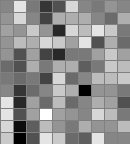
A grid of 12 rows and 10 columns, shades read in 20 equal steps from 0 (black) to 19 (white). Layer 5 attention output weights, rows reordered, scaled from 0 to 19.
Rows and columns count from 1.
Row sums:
102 112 123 125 94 107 108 91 103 126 107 105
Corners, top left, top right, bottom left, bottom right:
10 10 15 10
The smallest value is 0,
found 2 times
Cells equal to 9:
12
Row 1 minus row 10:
-7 11 -3 -15 -6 5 0 -7 -3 1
